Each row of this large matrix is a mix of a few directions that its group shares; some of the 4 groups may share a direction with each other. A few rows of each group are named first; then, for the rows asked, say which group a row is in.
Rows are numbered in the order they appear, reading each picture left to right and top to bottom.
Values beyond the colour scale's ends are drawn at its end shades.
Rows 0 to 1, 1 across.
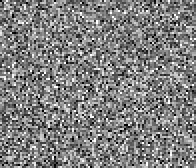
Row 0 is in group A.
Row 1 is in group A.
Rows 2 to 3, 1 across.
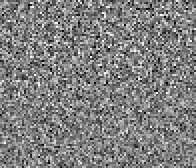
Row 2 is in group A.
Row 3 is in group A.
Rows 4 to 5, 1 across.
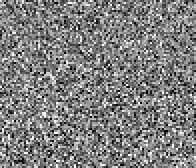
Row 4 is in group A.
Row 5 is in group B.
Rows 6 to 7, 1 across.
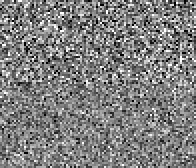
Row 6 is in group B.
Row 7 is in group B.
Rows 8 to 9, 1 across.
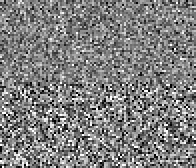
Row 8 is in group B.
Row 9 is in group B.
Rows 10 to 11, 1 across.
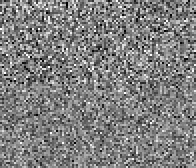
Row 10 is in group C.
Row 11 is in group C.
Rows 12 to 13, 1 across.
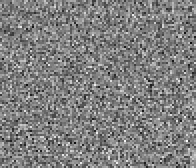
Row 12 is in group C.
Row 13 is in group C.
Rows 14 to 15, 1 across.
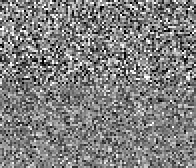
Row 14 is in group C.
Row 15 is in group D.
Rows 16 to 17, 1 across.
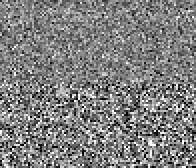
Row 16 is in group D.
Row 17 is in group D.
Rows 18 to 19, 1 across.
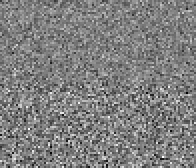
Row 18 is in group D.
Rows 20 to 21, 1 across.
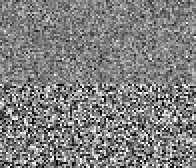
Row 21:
A
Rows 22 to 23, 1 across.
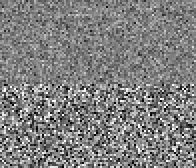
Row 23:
C
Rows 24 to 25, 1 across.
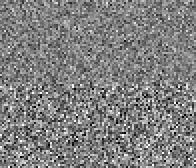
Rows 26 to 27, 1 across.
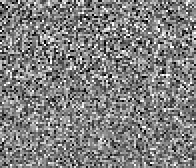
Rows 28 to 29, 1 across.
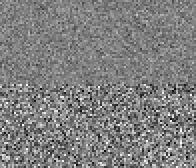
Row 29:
B
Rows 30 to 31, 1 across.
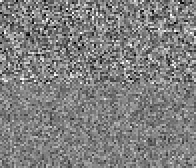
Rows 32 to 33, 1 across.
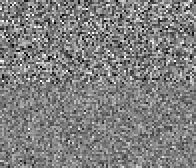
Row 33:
B
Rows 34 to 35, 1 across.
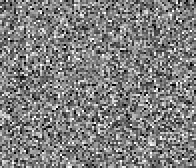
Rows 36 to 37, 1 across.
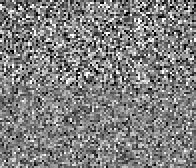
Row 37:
A
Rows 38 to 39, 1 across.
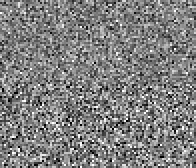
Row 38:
B
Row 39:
A
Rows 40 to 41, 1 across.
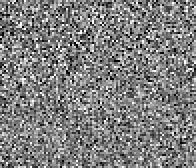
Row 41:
B
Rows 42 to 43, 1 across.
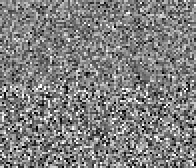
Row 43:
C
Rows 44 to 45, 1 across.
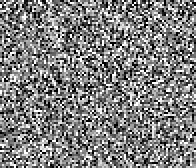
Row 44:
A
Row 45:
C
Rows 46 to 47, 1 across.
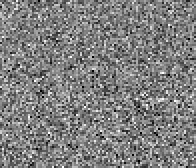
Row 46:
A
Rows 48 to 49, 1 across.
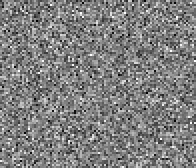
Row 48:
A
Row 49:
B
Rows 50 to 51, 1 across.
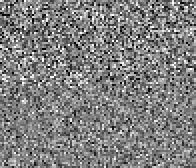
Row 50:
C
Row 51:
A
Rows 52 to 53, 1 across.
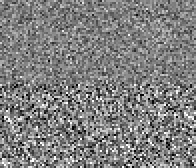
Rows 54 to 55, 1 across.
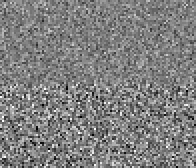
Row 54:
C
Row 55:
C
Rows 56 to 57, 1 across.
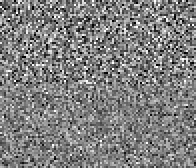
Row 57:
C
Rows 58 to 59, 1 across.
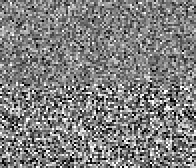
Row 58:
C
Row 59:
C
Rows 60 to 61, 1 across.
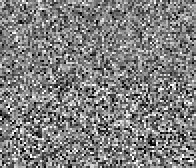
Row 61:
D
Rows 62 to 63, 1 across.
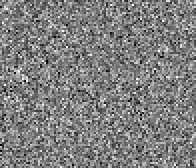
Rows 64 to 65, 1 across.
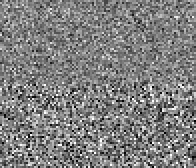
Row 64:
D
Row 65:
C
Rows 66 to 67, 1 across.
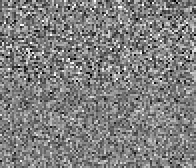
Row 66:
C
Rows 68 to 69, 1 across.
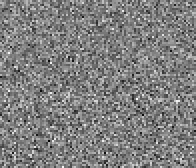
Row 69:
D
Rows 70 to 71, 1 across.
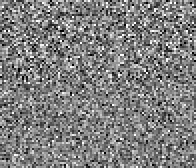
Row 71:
B
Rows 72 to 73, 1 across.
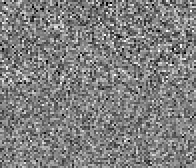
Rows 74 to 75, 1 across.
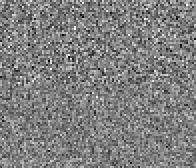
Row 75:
C
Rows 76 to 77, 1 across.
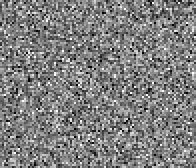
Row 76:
C
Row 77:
A
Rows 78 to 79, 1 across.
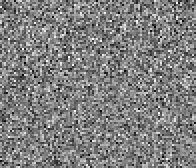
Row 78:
B
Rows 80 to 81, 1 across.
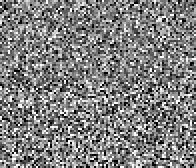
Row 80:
B
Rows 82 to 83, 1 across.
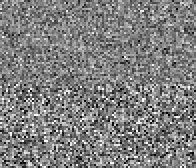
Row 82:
C
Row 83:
C
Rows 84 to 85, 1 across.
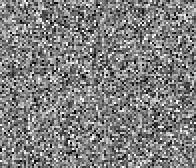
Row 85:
B
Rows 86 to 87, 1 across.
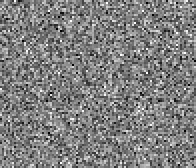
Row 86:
B
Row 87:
D
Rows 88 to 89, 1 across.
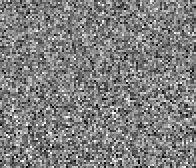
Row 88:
C
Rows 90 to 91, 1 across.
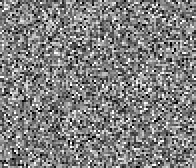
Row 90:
B
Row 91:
A
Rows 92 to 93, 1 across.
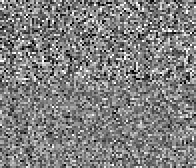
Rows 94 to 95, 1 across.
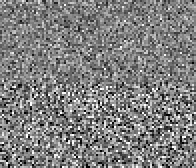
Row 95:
B
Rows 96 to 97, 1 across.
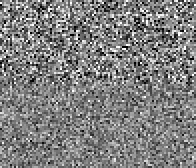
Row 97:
C
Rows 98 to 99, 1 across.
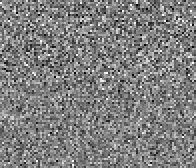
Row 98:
B
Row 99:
C
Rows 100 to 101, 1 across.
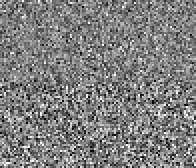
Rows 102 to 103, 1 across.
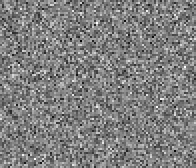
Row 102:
A
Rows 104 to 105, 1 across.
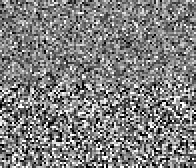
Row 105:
B
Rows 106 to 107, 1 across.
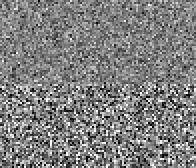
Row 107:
D
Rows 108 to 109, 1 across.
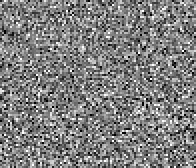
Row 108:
C
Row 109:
D
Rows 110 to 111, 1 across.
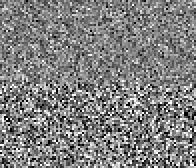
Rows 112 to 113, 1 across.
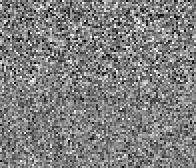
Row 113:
B
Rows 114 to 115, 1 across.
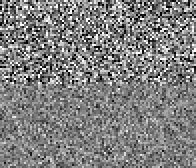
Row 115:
A
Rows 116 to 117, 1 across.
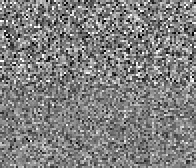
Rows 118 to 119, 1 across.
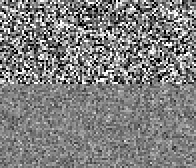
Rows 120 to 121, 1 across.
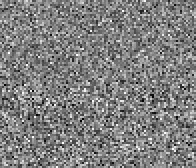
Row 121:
C
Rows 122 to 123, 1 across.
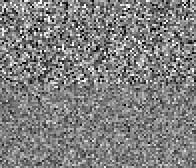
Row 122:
C
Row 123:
A
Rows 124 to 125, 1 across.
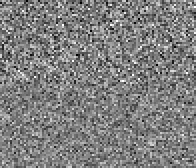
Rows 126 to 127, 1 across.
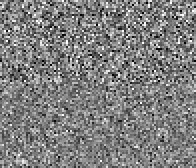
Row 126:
A
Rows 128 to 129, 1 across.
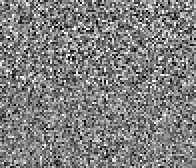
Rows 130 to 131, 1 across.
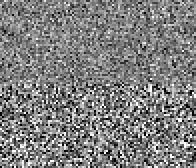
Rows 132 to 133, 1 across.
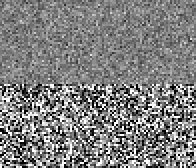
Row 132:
A
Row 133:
C
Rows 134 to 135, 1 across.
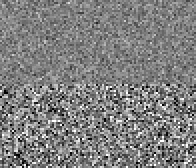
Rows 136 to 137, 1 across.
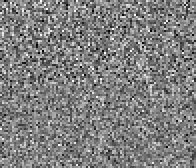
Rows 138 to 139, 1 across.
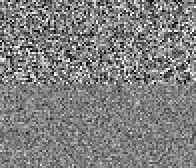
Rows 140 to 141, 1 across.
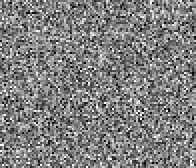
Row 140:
C
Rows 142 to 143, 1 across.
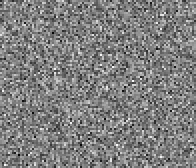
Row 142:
A
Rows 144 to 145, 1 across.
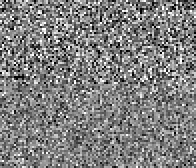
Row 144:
B
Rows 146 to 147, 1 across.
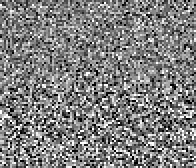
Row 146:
D
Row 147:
D
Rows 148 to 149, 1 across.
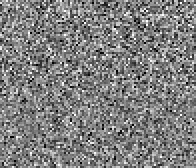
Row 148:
D
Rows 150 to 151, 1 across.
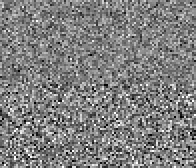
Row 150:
A
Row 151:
D
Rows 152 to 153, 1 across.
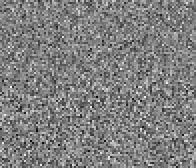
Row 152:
A
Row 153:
C
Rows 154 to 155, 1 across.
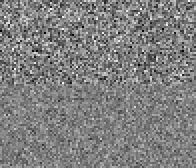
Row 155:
A
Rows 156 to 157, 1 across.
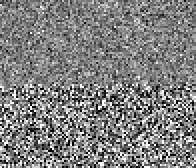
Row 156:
D
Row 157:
B
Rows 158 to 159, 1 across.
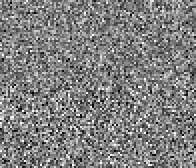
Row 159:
C
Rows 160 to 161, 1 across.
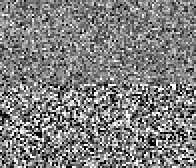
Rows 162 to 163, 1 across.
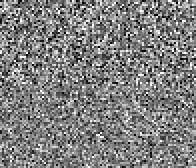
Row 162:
B
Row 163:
D
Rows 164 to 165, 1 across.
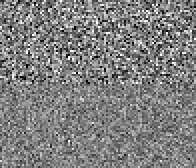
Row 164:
B
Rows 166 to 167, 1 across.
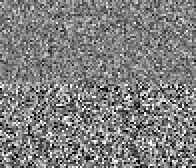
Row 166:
B
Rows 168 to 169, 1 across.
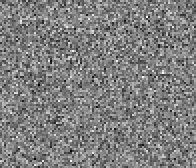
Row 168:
A
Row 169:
A
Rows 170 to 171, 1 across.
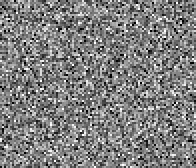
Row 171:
B
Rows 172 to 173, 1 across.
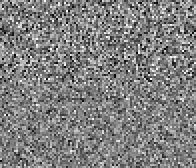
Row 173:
A
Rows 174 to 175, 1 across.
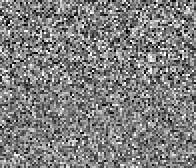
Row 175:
B
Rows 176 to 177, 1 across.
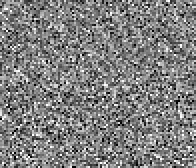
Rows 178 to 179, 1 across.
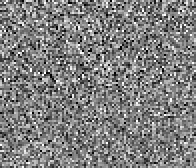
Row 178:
A
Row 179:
C
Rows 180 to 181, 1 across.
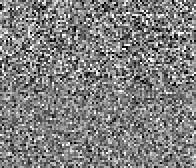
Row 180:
D
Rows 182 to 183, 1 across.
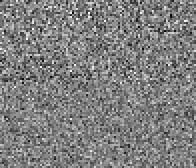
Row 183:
C
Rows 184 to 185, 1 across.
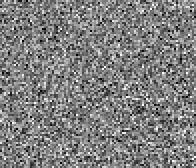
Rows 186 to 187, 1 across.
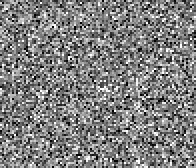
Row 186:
B
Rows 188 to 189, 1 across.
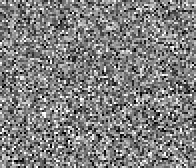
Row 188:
B
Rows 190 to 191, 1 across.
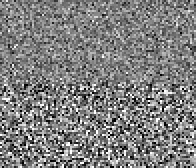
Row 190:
D
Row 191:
C
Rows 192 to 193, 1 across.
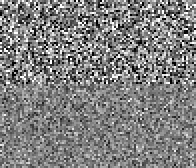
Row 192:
D
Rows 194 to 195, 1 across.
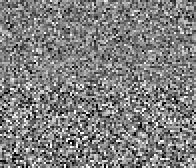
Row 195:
B
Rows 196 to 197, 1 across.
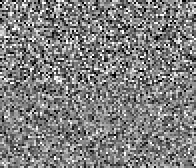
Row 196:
A
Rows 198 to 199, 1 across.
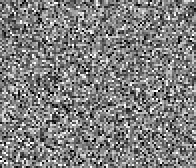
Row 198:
A
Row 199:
A
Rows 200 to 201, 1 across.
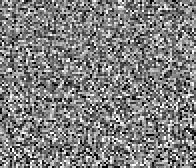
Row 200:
C
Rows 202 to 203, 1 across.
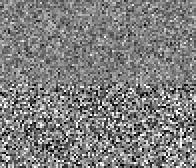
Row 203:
B
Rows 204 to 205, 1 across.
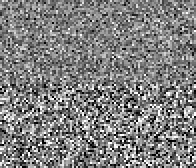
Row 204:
D
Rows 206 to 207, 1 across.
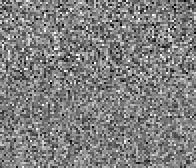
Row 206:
B
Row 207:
C
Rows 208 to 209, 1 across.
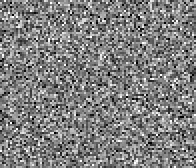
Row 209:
D
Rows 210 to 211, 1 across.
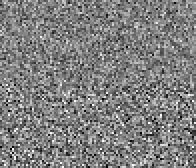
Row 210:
A
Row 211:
D
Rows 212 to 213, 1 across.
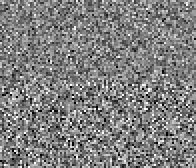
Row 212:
A
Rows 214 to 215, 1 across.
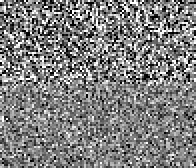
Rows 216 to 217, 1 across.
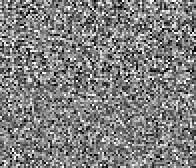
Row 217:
D
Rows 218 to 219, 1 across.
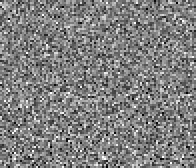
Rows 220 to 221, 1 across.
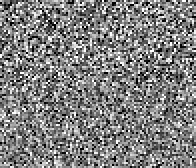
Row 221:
A
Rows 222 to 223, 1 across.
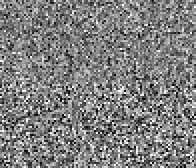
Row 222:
C
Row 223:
C
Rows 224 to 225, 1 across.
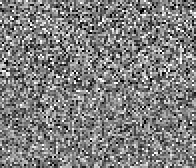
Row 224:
B
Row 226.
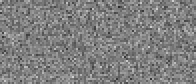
